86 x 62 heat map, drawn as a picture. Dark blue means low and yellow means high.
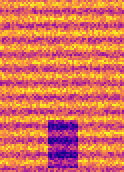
The bottom middle is the ninth with the lowest average. There is no seam. In the bottom middle lies a patch that is lower than the rest. Horizontal stripes repeat 12 times down the table. Overall the values sit about 60% of the way up the scale.
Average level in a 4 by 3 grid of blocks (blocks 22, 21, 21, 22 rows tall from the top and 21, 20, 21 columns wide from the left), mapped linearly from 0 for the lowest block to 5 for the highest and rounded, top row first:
5 5 5 | 5 5 5 | 5 4 5 | 5 0 5
